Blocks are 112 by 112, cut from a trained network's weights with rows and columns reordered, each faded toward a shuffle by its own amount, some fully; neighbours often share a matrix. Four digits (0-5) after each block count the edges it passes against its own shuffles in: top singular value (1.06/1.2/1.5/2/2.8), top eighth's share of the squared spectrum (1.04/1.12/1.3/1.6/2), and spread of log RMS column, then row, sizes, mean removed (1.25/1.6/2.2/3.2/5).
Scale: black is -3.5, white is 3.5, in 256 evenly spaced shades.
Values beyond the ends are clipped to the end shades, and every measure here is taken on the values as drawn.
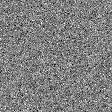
0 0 0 0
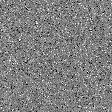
0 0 0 0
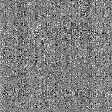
3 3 0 3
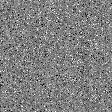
0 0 0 0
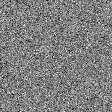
0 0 0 0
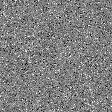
0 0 0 0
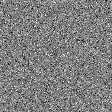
1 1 0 0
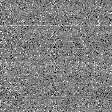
2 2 2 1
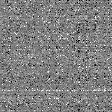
3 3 3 2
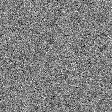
1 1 0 0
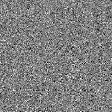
3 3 2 2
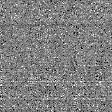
3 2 2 1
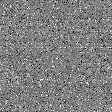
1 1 1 0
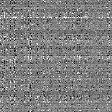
4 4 4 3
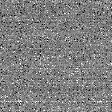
3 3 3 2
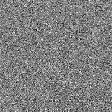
3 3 0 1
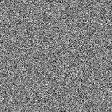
3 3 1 2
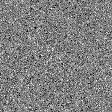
1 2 0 0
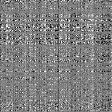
4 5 1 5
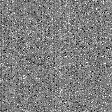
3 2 0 2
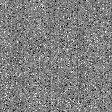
2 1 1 0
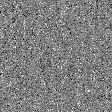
1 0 0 0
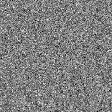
3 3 1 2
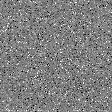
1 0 0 0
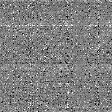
3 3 3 2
